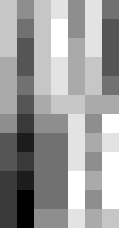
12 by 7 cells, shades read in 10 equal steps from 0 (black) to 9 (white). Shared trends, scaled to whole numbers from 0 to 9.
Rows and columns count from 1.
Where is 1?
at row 8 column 2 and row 10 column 2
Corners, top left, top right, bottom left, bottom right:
7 4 2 7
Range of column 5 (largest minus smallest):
4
